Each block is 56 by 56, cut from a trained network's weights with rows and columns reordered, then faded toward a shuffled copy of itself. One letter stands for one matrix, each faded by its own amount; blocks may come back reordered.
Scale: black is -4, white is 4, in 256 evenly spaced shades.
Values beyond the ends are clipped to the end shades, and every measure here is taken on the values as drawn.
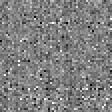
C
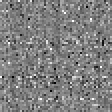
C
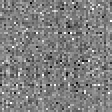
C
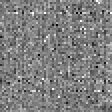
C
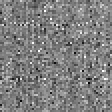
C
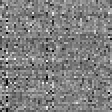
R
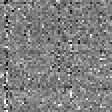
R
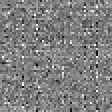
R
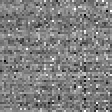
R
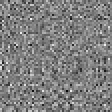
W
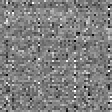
R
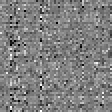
R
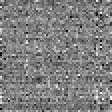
R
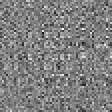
W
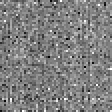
C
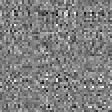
W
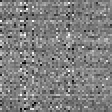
R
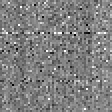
C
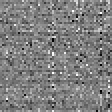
R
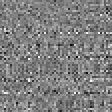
W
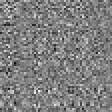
W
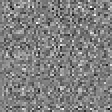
W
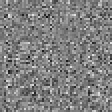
W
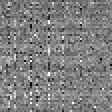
R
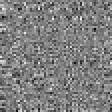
W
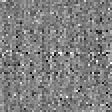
C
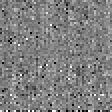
C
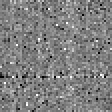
C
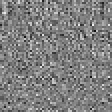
W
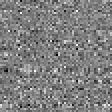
W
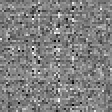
R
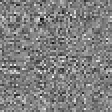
W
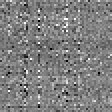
R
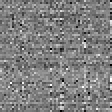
R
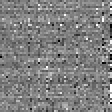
R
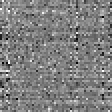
R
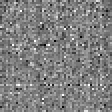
C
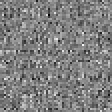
W
